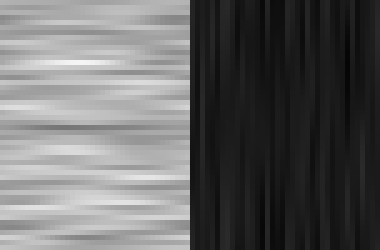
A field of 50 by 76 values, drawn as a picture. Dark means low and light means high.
The table splits into one row of 2 panels. Panel 1,1: high, streaked across. Panel 1,2: very low, streaked downward, faint in contrast.
